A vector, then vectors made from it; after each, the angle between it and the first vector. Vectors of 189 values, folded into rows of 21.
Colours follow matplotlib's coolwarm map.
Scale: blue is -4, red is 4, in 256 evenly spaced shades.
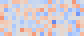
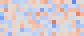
nearly opposite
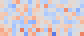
partly aligned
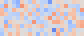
orthogonal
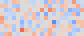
nearly parallel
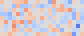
orthogonal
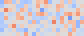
partly opposed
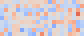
nearly opposite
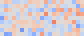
nearly opposite
